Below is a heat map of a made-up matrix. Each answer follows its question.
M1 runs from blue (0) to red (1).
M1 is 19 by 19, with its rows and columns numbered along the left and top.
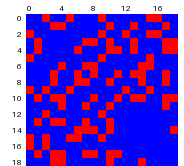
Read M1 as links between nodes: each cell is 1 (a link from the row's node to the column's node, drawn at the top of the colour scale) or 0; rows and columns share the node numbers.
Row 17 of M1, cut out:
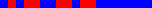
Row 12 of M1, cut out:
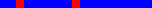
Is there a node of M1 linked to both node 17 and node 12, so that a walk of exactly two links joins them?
no
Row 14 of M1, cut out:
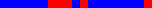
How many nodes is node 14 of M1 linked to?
5
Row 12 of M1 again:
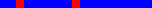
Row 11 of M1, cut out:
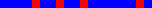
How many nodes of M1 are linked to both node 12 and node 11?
0
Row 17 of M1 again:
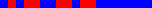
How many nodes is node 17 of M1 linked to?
7
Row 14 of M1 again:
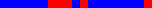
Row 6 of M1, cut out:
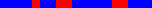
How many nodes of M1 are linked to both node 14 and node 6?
2
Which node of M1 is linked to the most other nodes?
node 10
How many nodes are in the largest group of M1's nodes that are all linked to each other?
4
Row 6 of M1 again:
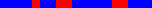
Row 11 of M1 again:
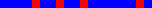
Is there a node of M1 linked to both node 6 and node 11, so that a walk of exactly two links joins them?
yes
